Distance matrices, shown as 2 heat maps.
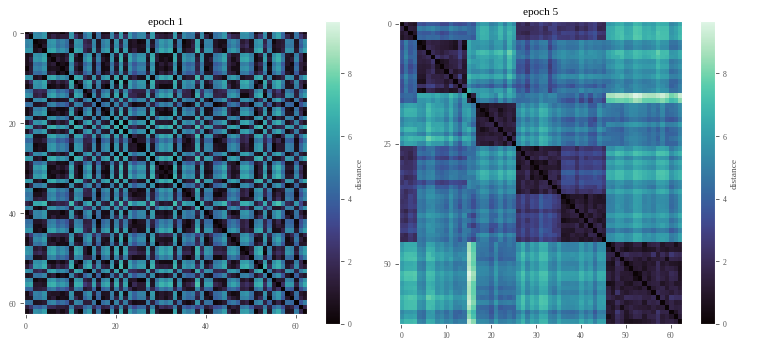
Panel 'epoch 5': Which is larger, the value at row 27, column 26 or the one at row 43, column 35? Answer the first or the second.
the second
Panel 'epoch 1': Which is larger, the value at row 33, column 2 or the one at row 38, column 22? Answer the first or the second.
the second
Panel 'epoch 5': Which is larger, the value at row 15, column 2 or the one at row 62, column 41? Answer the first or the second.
the second
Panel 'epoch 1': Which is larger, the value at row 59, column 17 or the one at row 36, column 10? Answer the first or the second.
the second
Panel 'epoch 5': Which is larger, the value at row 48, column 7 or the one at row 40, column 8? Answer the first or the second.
the first
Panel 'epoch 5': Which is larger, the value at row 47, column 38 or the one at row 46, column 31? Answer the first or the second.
the second
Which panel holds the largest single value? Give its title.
epoch 5
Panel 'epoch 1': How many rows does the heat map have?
63
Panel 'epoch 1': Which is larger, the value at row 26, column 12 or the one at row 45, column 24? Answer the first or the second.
the first
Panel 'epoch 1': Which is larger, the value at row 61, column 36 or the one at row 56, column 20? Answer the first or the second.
the second
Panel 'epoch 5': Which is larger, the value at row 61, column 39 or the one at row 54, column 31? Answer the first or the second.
the second
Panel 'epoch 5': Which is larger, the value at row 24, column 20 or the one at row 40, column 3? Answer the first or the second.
the second
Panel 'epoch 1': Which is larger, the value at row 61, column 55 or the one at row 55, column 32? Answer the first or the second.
the second
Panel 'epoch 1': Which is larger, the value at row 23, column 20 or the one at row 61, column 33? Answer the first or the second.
the first
